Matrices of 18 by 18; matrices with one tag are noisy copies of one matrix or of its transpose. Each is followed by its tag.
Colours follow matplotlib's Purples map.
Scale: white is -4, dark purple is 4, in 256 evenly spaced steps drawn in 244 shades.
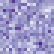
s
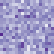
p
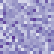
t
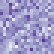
s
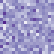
t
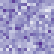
s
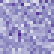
t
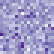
p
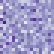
t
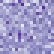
t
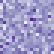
t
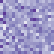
t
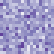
p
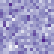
s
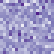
t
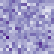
s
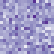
p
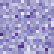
p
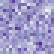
s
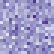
p
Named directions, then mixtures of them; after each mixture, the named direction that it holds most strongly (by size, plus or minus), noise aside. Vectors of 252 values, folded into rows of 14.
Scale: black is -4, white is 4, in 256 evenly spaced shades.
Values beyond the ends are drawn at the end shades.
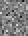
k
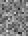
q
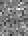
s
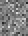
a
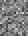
q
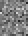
k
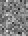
q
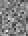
k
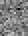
s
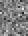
s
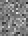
a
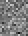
a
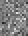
a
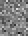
a
